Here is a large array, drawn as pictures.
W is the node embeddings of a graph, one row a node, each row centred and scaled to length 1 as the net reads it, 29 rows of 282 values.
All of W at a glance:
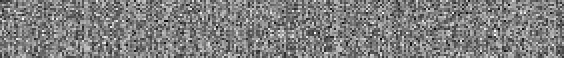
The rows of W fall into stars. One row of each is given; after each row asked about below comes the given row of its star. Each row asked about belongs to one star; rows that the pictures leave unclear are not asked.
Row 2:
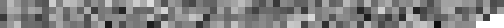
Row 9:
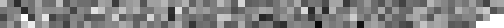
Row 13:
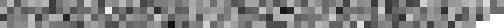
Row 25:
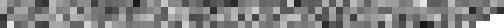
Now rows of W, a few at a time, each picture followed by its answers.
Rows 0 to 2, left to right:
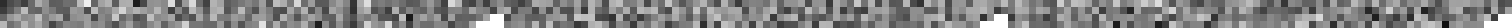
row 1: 13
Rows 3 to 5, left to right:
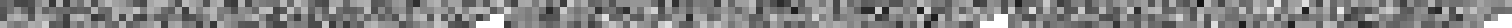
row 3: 9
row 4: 2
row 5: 13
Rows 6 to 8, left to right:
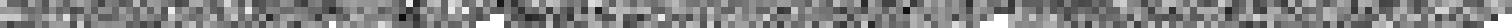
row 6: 25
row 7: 13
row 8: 9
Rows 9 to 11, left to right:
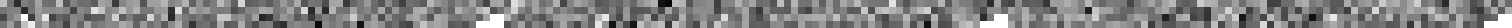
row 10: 2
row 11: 25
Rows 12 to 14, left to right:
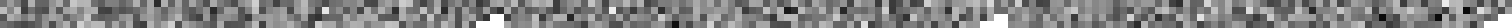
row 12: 25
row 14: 2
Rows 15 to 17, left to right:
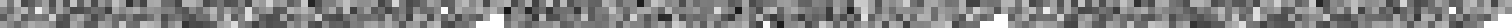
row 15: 9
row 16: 9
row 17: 9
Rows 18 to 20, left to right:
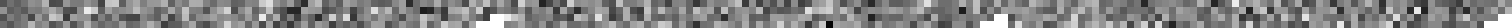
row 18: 13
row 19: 2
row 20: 25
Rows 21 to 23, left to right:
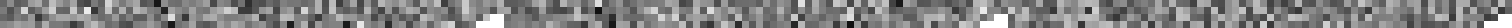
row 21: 13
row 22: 13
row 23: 25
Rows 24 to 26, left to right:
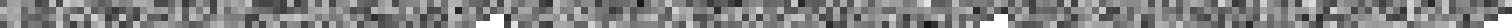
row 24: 2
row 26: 9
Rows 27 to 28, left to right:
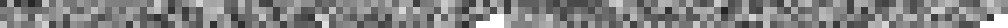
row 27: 9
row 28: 9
